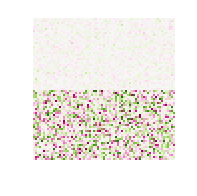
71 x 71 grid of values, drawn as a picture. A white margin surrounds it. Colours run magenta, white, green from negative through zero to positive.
The distribution is heavy-tailed on both sides. No regular stripes run through it. A horizontal seam about 50% of the way down splits the table, and the top part is calmer. Overall the values sit about 50% of the way up the scale. The halves do not mirror each other.
